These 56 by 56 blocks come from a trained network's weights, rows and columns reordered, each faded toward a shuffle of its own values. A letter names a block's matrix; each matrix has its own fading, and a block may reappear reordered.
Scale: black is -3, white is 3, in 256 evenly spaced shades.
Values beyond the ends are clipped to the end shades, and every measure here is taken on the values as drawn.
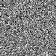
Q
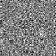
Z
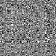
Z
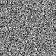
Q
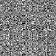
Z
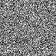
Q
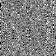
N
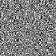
Z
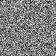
Q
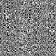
Z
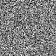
Q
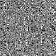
N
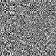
Z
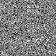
N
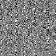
N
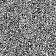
Q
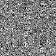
N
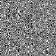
N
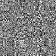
Z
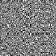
Z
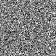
Q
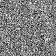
Q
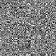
Z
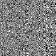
N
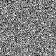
Q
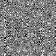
N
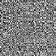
Z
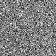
Q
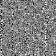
N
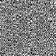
Z
